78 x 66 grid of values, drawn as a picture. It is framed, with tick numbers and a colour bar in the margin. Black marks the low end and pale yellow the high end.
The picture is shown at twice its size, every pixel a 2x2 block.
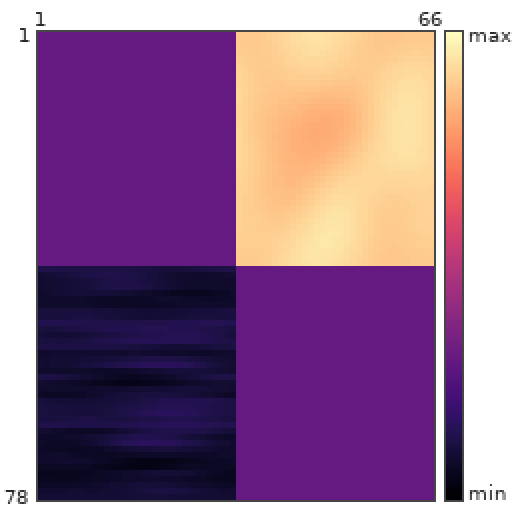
It is made of 2 by 2 panels. Panel 1,1: low, flat. Panel 1,2: very high, smooth, faint in contrast. Panel 2,1: very low, streaked across, faint in contrast. Panel 2,2: low, flat.
